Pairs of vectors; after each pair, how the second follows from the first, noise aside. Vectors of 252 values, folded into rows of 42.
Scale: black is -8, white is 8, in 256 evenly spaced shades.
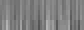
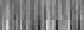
scaled up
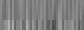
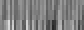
scaled up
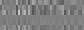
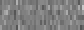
shuffled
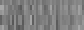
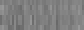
shrunk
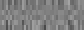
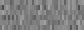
shuffled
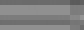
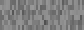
shuffled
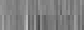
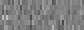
shuffled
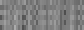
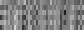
scaled up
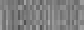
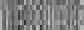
scaled up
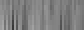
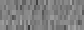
shuffled
